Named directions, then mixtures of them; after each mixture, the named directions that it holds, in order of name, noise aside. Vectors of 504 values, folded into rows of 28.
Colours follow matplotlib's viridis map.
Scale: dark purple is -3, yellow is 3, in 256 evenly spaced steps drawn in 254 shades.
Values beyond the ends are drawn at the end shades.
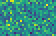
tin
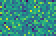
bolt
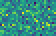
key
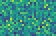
key, tin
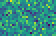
key, tin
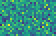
key, tin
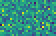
key, tin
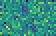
bolt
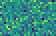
bolt, tin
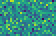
bolt, tin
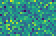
bolt, tin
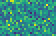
tin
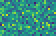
key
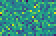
bolt, key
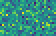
key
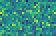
bolt, key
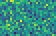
tin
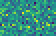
key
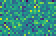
bolt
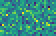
key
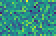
bolt, key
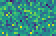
key, tin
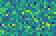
key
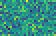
bolt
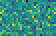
bolt, key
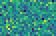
bolt, tin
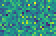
key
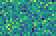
bolt, tin
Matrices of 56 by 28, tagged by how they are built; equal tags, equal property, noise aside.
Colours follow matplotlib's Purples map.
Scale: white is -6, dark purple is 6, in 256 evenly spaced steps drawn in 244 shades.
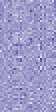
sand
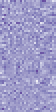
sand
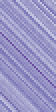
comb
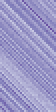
comb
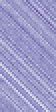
comb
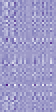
sand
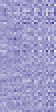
sand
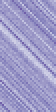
comb
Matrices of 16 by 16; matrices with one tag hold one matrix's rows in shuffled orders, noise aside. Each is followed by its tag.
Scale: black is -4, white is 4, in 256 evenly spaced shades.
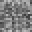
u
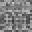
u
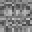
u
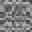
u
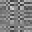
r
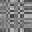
r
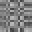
r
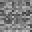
u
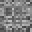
u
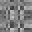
r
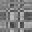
r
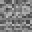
u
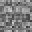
u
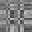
r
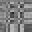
r
